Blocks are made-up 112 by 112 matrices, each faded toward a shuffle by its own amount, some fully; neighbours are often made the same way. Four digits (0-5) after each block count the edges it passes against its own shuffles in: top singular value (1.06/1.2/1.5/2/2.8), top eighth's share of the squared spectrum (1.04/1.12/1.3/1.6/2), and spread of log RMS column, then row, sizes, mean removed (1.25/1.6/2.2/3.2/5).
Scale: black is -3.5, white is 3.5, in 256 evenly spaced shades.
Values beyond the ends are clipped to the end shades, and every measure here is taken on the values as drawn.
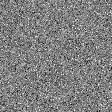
0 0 0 0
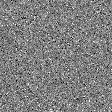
0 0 0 0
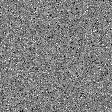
0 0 0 0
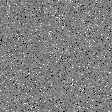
1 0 0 0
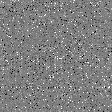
3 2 0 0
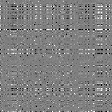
5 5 3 4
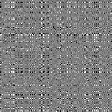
5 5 4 4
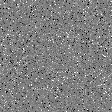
2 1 0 0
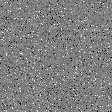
0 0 0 0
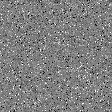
2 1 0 0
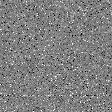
2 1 0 0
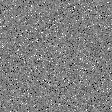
1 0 0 0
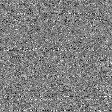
1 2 0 3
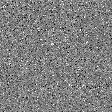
0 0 0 1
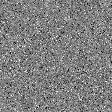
0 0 0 1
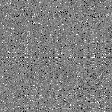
4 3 1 2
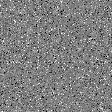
3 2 0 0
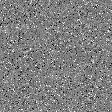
3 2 0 0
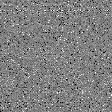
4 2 1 1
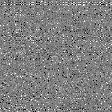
4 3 2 2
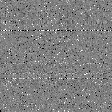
4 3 0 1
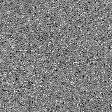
1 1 0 0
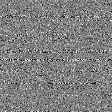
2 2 0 4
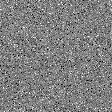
0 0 0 1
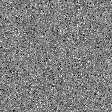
0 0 0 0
